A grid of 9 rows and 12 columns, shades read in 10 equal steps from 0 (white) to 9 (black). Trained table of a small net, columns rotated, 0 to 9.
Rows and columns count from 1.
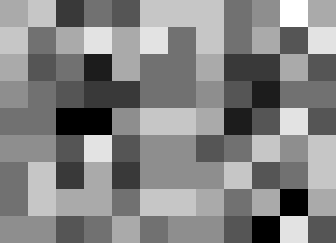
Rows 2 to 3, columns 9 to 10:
5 3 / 7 7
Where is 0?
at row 1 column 11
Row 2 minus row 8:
-3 3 0 -2 -2 -1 3 -1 0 0 -3 -2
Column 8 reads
2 2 3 4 3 6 4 3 4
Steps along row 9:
same up down down up down same up up down up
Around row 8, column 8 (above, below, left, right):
4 4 2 5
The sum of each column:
35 35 52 42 44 30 33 31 49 48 34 34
